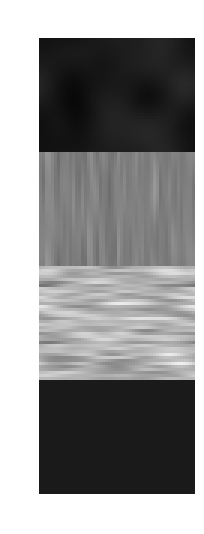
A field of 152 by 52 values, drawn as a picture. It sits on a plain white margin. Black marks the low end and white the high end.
The table splits into 4 rows of 1 panel. Panel 1,1: very low, smooth, faint in contrast. Panel 2,1: middling, streaked downward, faint in contrast. Panel 3,1: high, streaked across. Panel 4,1: very low, flat.
